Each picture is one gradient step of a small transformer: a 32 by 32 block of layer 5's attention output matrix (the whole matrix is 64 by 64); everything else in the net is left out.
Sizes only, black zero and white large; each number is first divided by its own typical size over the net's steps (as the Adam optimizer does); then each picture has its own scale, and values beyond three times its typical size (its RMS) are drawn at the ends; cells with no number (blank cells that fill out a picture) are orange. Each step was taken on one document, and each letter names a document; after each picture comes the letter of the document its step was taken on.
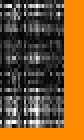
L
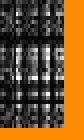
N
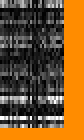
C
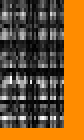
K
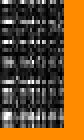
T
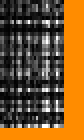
N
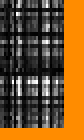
N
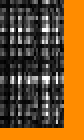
N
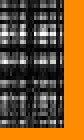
K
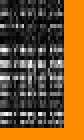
C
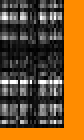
K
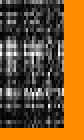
L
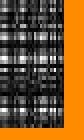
K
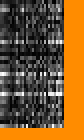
C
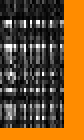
T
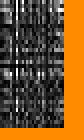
T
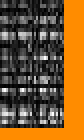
K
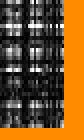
L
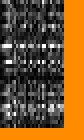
T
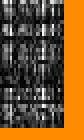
T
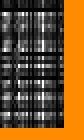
T
